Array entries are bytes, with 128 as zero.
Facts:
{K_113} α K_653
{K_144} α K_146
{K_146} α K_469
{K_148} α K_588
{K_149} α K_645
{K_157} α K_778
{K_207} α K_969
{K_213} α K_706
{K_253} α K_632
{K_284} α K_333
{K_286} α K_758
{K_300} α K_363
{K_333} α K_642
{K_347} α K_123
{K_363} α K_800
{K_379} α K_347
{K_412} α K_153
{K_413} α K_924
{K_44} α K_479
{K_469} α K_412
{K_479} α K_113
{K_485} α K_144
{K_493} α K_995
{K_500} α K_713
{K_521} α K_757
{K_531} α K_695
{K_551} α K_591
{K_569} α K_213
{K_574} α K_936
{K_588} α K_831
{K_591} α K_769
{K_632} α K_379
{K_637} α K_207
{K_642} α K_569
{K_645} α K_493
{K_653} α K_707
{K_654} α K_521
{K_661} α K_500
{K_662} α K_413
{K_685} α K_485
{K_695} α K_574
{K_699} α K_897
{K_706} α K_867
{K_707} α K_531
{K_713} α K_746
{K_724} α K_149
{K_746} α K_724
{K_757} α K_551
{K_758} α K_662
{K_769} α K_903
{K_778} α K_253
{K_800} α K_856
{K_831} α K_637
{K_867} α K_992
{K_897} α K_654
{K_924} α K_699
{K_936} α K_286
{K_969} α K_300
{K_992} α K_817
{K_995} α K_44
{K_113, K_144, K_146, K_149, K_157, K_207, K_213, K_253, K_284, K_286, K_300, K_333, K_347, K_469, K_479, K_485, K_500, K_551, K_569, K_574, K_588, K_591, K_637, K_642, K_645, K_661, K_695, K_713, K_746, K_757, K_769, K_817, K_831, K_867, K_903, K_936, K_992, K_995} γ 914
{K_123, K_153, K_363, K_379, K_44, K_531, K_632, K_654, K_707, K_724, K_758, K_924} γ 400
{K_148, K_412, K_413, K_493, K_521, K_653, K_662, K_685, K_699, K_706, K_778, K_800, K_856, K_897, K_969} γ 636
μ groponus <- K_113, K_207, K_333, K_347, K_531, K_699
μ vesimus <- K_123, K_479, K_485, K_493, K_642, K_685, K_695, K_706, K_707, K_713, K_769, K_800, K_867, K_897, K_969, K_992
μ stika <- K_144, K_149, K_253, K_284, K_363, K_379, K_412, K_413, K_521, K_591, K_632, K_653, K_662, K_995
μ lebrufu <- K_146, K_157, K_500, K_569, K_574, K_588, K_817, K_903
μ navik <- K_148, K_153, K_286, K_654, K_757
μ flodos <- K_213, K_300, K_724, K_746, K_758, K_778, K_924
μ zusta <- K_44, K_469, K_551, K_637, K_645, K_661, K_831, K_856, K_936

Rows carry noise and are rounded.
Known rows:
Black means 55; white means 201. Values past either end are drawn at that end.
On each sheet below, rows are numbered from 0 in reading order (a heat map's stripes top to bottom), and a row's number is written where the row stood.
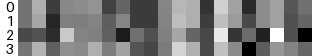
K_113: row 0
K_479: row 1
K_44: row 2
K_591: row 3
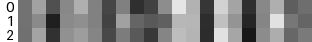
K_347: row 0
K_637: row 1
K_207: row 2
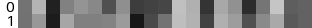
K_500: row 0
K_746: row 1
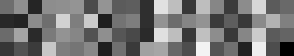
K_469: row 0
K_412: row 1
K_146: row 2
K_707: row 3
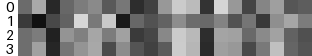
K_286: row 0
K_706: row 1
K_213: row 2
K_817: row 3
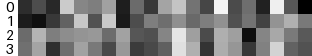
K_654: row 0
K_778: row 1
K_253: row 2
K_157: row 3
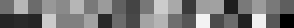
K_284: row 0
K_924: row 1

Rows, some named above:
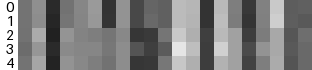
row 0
K_936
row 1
K_936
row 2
K_713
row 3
K_485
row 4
K_713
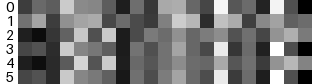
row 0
K_531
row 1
K_333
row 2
K_778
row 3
K_44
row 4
K_148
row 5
K_44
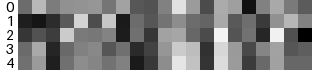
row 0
K_253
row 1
K_148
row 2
K_707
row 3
K_286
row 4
K_757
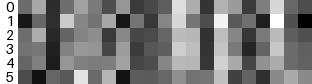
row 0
K_157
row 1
K_153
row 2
K_574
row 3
K_551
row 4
K_300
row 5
K_699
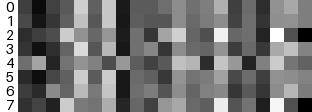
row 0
K_897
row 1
K_493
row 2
K_123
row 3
K_856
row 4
K_588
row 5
K_685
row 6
K_653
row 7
K_724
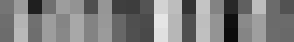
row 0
K_903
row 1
K_144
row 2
K_144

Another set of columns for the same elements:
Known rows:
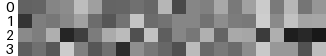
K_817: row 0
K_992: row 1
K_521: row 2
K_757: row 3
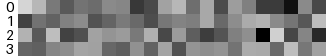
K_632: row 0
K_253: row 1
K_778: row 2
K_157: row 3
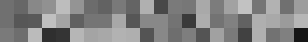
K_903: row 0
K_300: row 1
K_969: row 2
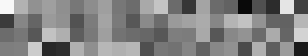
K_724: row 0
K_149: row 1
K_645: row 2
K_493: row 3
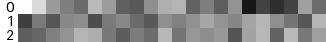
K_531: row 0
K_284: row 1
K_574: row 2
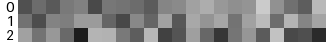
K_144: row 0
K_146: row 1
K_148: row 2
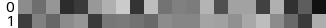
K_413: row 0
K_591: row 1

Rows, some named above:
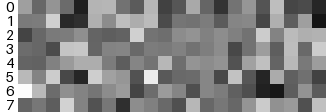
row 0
K_148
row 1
K_493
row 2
K_485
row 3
K_936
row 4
K_574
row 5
K_699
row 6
K_44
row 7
K_757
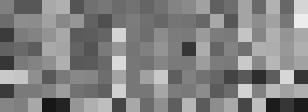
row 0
K_469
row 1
K_347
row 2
K_769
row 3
K_213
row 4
K_769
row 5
K_707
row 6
K_695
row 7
K_653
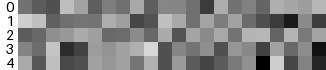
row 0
K_300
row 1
K_363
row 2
K_500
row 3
K_897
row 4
K_778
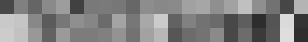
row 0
K_591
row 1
K_707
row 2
K_123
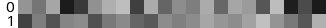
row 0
K_412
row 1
K_284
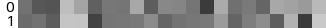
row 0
K_300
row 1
K_551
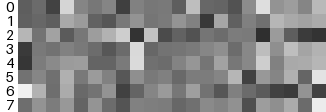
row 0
K_286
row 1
K_213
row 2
K_856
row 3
K_479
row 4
K_713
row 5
K_207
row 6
K_654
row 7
K_113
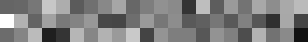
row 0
K_746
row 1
K_153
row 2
K_706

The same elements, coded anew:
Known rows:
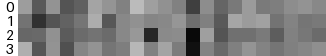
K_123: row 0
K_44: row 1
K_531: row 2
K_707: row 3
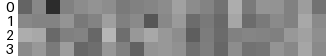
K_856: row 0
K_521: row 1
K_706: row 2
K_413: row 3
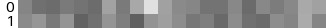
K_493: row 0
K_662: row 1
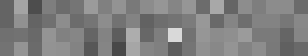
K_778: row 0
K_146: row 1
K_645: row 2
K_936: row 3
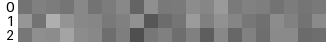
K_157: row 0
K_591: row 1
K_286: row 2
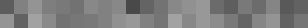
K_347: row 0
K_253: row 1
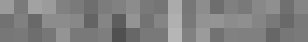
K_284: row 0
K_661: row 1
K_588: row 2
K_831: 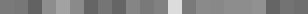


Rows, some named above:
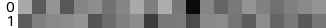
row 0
K_707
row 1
K_113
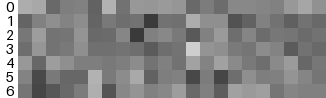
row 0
K_706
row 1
K_207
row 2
K_574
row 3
K_300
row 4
K_253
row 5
K_153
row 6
K_44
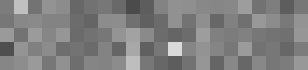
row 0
K_213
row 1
K_144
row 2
K_479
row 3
K_746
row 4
K_485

